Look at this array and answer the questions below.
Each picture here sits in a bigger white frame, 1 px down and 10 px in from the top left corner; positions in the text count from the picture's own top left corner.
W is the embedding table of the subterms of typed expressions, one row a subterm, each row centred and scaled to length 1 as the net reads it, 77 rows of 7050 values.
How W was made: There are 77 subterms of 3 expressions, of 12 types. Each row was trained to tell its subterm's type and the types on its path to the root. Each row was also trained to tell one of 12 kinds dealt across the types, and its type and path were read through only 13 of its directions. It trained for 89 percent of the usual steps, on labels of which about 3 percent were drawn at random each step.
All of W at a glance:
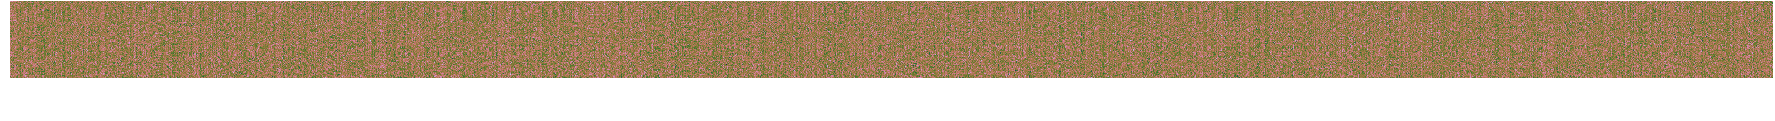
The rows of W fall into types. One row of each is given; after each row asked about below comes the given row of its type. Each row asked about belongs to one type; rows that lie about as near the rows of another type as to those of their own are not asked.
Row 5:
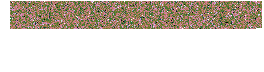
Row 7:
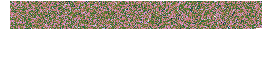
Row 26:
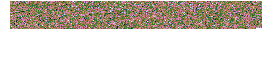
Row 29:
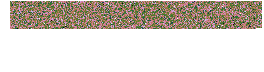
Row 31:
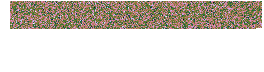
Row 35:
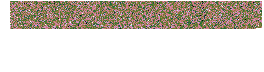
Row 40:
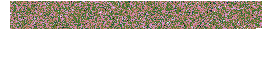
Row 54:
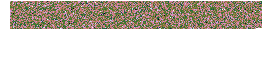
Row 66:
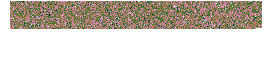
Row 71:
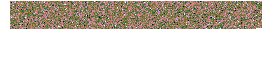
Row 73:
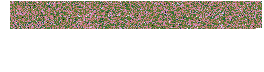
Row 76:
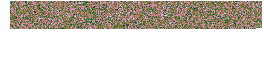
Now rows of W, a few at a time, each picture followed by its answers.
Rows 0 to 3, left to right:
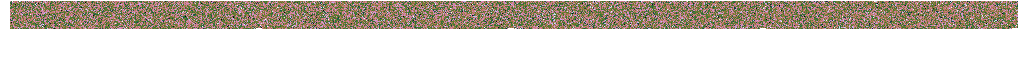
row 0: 54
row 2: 31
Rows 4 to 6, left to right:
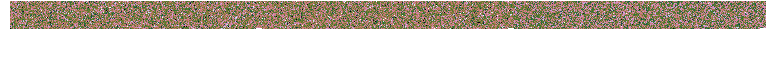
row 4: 7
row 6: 7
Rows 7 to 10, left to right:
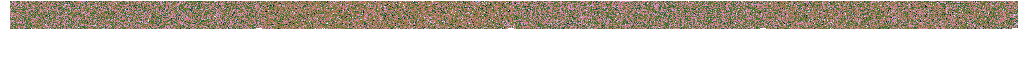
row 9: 76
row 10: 26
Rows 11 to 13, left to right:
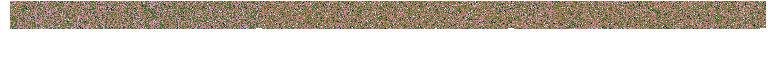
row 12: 73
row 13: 71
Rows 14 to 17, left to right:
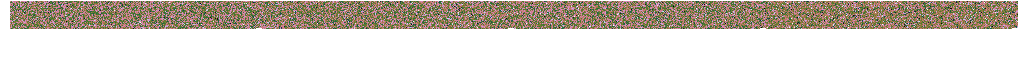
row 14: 76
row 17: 54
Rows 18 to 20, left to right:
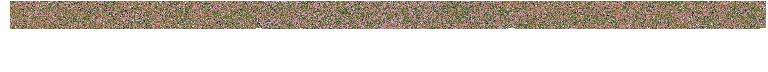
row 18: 40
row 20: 7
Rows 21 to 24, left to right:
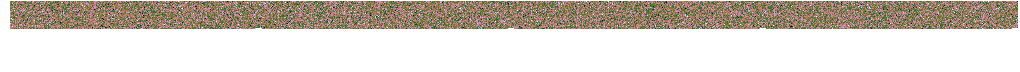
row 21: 29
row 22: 35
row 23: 29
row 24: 73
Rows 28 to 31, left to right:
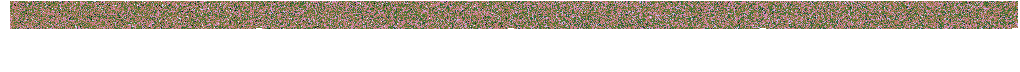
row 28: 29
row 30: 54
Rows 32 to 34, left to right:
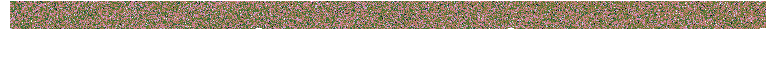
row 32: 40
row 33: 73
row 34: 26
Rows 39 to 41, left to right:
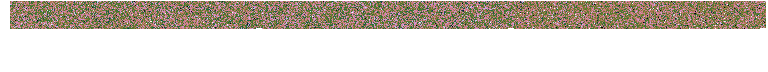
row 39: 26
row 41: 26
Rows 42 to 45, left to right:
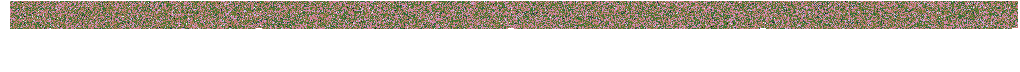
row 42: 54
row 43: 7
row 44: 29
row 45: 31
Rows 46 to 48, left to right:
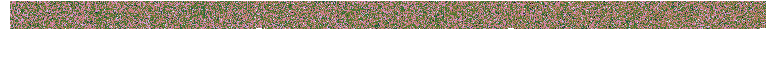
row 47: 31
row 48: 73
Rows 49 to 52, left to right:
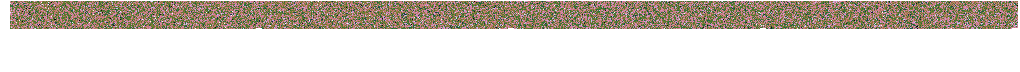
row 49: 73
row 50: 5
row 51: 76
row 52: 7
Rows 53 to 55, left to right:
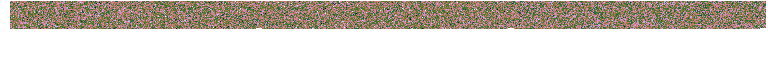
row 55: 71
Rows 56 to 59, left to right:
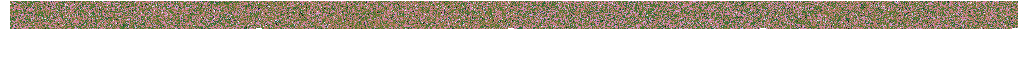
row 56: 5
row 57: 26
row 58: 29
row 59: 66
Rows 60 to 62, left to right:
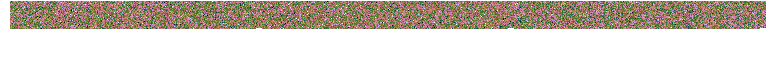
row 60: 76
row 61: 35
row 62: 73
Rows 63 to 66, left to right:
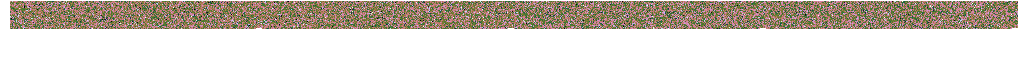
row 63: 7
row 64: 29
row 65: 66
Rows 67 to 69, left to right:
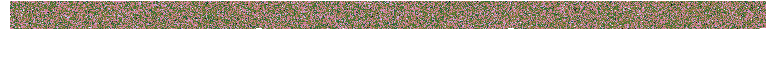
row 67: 76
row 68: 31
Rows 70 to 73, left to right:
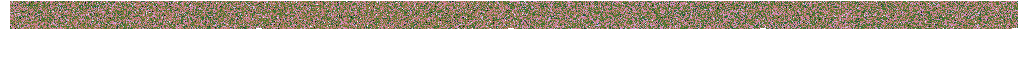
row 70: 26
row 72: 71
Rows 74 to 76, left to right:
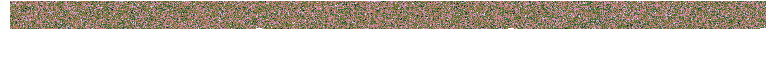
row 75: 76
